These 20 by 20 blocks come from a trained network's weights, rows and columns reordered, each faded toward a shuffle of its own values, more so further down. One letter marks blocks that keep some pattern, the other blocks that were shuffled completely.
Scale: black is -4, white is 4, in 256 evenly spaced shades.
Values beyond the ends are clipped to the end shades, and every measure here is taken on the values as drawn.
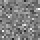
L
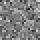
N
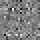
N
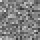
L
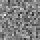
L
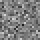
L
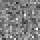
L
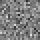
L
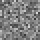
L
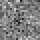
L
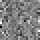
N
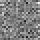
N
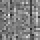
N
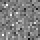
L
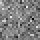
L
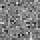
L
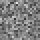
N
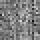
N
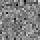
L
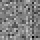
N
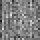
N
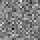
N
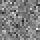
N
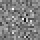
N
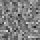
N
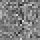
N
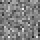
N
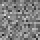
N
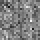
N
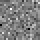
L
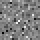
L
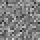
L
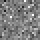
L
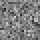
L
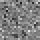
L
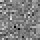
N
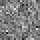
L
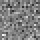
L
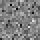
L
